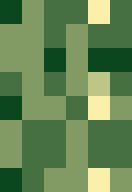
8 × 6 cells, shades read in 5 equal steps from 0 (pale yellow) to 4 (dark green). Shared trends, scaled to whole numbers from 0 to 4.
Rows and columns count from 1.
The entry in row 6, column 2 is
3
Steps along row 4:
down up down down up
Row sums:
15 15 18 14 13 16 16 13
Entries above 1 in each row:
5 6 6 5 5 6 6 5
